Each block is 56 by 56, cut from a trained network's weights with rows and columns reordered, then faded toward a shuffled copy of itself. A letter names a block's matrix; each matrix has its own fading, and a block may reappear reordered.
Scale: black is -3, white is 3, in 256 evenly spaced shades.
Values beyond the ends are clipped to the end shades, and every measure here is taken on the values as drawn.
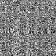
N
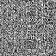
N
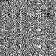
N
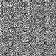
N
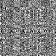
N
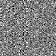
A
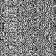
N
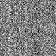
N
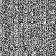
N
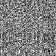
N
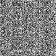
N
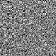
A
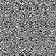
A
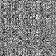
N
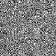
A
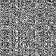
N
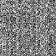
N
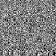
A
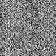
N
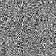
A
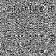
A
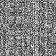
N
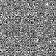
A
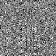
A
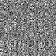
A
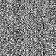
N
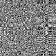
A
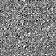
A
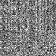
N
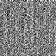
N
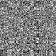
A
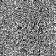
N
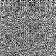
N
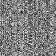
N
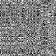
A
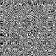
A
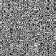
A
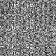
N
